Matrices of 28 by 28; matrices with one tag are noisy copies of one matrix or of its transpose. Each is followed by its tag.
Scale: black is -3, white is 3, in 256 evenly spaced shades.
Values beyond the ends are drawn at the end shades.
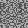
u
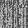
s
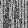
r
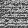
s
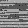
r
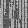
r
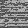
s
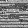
r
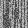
r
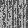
s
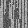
r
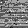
s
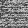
s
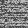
s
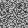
u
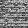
s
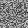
u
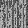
s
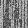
r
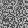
u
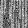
r
